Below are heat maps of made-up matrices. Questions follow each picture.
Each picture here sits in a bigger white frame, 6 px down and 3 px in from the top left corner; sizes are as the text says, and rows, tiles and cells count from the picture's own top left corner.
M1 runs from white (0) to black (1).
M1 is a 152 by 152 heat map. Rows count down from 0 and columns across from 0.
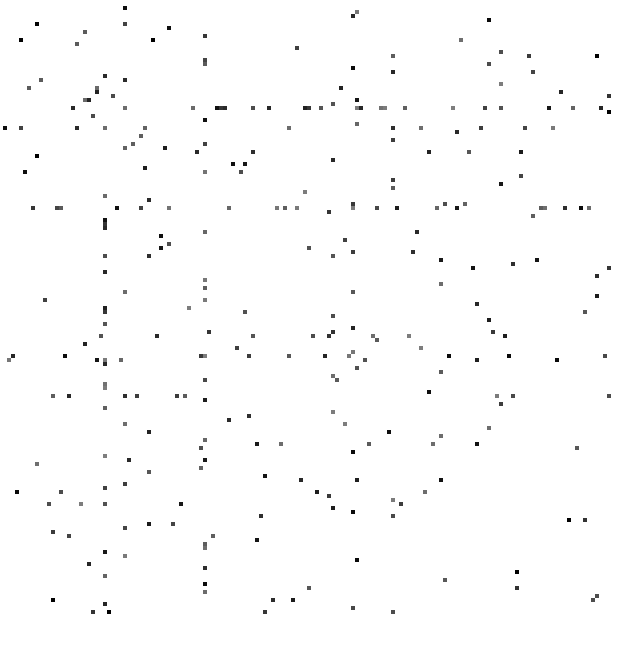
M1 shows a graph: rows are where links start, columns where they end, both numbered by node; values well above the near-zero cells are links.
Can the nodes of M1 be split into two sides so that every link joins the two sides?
yes
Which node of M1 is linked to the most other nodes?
node 25
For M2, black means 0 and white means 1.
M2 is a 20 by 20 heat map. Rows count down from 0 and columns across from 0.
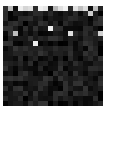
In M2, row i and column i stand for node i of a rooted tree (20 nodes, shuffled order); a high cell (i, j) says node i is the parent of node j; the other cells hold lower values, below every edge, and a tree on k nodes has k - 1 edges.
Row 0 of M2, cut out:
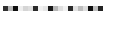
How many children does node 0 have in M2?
13
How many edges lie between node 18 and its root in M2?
1
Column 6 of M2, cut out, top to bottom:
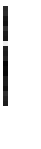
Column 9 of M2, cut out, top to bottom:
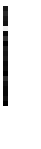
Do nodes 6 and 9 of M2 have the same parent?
no
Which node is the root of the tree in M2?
0
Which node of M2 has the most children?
0
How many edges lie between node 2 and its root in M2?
2
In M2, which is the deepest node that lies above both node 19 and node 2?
5
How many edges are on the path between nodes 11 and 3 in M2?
2
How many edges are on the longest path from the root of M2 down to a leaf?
2
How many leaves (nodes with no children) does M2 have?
15
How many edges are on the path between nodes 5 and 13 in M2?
1
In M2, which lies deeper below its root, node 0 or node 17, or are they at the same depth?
node 17
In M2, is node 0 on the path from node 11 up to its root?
yes
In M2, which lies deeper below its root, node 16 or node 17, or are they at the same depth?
node 17
